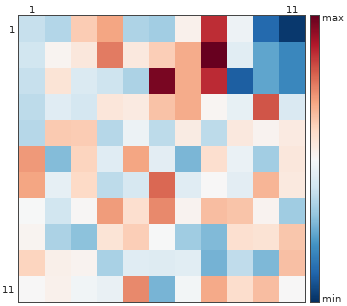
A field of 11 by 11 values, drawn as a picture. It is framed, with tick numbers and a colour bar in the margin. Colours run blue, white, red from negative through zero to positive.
Odd patch: lower, in the top right. Slope: none. Average level on the scale: 50%. Ninth with the lowest average: top right.
